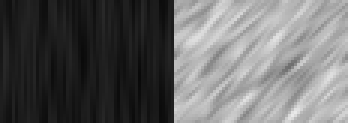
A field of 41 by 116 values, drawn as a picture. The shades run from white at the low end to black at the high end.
It is made of 1 by 2 panels. Panel 1,1: very high, streaked downward, faint in contrast. Panel 1,2: low, slanting up to the right.
